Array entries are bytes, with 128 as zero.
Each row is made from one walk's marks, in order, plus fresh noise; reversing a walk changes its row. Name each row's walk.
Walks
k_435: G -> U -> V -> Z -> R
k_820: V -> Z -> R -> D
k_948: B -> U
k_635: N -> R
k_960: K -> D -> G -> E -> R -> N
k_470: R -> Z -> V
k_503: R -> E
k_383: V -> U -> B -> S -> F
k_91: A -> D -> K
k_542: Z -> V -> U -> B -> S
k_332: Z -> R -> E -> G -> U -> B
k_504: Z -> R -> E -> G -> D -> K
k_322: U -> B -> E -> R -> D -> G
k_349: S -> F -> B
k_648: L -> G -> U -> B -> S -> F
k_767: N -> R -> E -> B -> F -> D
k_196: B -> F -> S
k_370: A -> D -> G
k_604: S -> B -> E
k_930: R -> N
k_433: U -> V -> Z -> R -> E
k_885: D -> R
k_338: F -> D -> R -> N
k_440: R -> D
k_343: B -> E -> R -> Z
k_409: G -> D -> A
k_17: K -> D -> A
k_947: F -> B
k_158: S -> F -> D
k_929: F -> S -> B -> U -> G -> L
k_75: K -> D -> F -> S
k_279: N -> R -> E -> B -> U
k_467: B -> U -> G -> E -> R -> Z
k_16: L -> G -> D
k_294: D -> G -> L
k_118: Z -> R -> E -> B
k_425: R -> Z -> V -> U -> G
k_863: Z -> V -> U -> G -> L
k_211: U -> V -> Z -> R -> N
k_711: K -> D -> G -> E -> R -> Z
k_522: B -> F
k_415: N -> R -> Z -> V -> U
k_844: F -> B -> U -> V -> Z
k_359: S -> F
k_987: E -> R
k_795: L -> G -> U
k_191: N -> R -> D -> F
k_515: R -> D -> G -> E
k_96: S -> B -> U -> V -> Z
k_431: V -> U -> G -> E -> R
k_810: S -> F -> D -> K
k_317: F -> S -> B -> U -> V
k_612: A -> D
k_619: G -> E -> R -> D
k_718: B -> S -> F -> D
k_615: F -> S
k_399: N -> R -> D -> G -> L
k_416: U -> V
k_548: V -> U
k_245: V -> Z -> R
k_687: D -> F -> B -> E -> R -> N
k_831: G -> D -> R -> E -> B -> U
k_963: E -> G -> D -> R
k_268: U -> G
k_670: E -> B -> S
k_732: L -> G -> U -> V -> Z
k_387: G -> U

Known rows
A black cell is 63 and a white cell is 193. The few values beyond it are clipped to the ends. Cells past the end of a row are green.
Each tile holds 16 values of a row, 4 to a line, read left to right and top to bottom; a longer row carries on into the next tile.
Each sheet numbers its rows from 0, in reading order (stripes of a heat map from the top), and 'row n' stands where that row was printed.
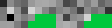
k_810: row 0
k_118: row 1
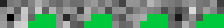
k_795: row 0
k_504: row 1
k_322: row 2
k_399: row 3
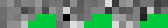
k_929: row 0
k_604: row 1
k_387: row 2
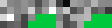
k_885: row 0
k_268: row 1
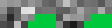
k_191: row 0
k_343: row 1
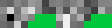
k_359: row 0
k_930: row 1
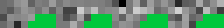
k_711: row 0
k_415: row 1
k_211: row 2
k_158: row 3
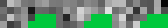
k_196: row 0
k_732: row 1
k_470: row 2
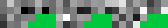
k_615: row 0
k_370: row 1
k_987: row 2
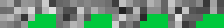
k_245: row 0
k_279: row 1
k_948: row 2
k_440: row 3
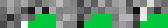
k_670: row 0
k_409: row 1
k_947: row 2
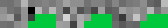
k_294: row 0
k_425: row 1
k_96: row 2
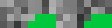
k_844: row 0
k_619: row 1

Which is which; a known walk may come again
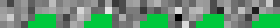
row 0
k_687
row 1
k_648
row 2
k_75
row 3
k_359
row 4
k_820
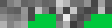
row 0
k_831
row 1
k_440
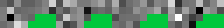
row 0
k_604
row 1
k_196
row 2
k_767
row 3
k_612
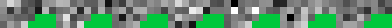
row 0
k_503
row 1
k_470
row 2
k_433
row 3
k_522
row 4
k_416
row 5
k_795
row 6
k_863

